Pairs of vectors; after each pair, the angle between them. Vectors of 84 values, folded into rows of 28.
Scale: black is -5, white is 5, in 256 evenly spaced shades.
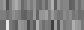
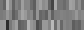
nearly opposite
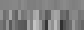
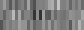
orthogonal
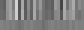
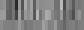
nearly opposite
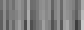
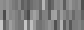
partly opposed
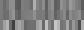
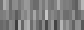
partly opposed
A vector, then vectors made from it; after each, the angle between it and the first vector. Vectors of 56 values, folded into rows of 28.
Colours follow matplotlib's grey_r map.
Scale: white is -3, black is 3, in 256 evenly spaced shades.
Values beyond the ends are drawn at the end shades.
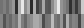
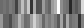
nearly parallel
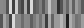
partly opposed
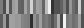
partly opposed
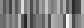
partly aligned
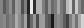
partly opposed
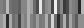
orthogonal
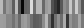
nearly opposite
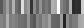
partly aligned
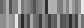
orthogonal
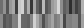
nearly parallel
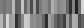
partly aligned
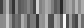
partly opposed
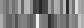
orthogonal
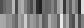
partly aligned
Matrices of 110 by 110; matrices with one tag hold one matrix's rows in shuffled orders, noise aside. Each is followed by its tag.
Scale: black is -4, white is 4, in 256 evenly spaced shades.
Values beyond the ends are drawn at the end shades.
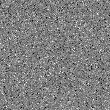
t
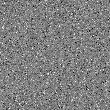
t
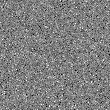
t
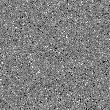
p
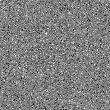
t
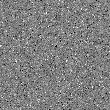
p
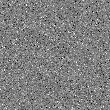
t
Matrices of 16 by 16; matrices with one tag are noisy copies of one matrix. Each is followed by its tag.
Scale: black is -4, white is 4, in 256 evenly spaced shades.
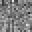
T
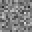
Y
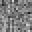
T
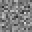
Y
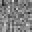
T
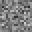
Y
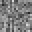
T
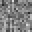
T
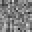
T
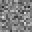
Y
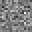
Y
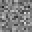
Y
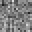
T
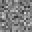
Y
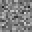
Y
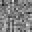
T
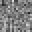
T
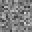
Y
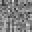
T
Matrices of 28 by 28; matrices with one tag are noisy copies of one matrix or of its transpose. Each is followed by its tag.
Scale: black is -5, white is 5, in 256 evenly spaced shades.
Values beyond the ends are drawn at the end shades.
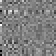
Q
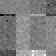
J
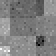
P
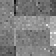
J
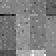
J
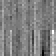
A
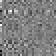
Q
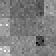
P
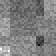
P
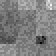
P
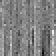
A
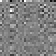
Q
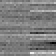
A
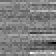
A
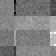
J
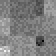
P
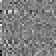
Q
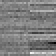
A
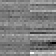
A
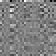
Q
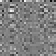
Q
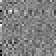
Q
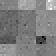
P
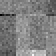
J
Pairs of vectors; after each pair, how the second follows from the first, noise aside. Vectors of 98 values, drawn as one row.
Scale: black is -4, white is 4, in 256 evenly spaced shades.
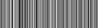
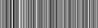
negated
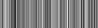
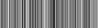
wrapped around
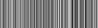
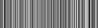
wrapped around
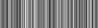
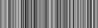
negated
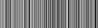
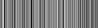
wrapped around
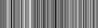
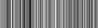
negated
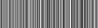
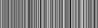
negated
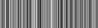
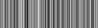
wrapped around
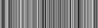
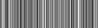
negated
